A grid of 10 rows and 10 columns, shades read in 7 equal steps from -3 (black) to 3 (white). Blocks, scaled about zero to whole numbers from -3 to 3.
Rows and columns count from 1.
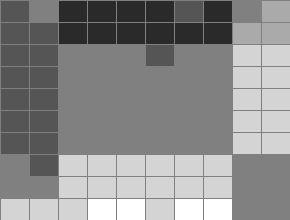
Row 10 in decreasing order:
3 3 3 3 2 2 2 2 0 0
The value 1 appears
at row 1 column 10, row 2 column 9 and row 2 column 10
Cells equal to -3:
0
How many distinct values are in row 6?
3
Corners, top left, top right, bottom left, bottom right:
-1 1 2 0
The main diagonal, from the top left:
-1 -1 0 0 0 0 0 2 0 0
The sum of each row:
-11 -12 1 2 2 2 2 11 12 20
